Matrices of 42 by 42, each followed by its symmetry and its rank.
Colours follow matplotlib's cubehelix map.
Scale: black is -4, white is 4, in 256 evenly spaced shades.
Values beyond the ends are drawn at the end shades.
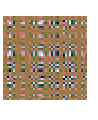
symmetric, rank two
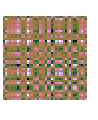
symmetric, rank two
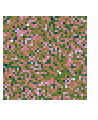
symmetric, full rank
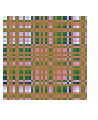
symmetric, rank one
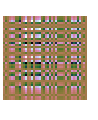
neither, rank one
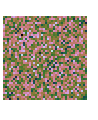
symmetric, full rank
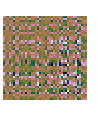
neither, rank three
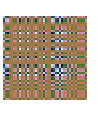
symmetric, rank one
